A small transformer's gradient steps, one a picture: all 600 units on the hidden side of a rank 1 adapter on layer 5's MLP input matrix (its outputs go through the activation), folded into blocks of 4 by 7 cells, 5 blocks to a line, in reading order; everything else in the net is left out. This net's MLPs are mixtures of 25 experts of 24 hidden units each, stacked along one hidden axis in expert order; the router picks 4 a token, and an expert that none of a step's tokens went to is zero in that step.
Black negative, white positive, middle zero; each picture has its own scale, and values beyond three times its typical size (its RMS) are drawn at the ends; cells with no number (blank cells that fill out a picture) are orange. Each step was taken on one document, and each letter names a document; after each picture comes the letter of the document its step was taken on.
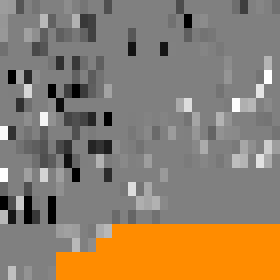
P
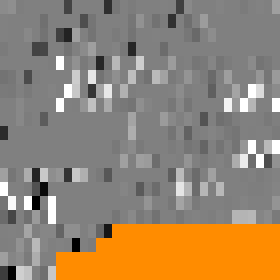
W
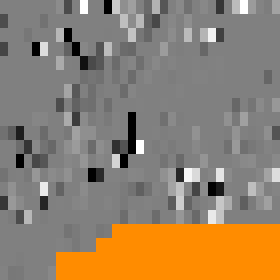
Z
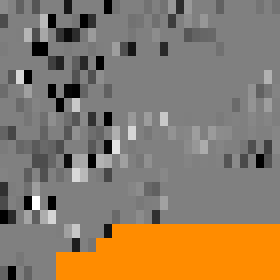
P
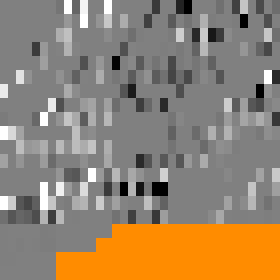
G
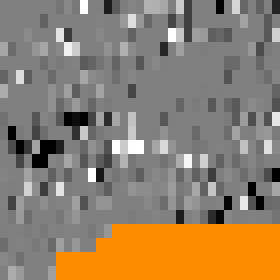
Z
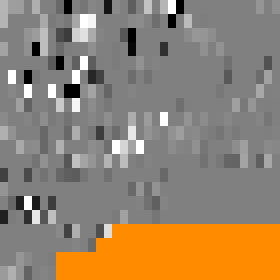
P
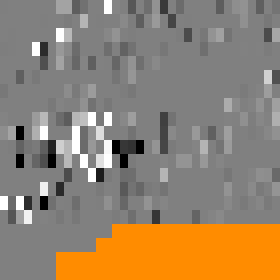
G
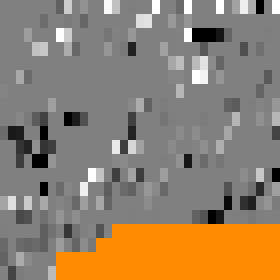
Z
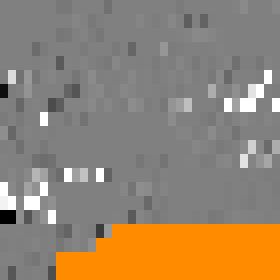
W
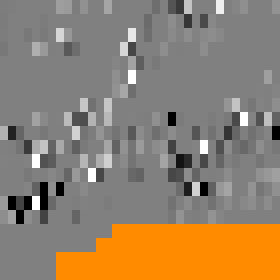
G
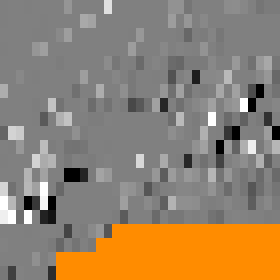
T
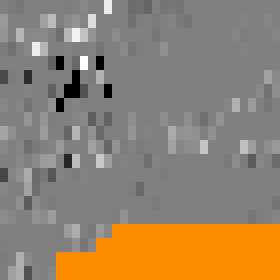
P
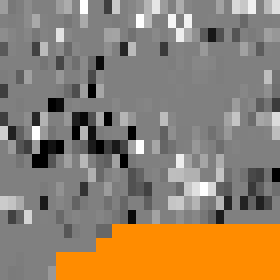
Z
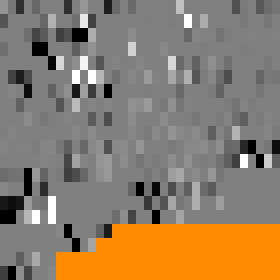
P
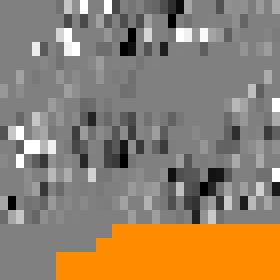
G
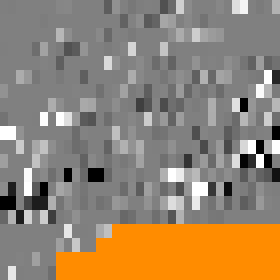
T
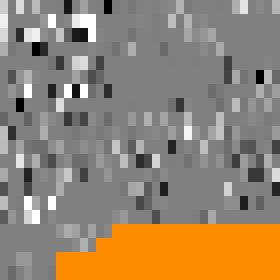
P
